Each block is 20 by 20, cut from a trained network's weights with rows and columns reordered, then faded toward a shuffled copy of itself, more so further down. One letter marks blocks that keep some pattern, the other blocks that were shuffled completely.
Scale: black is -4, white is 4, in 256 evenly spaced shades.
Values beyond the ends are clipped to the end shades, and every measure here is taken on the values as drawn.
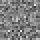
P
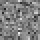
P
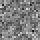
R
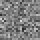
P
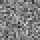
R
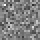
P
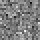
R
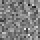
R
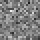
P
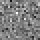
R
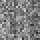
P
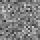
R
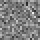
R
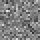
R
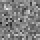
R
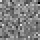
R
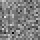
R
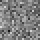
R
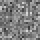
P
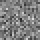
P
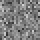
R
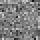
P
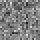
P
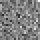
R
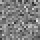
R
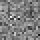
P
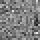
P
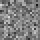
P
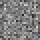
P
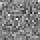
R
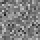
R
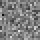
P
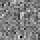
P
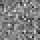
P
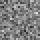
R
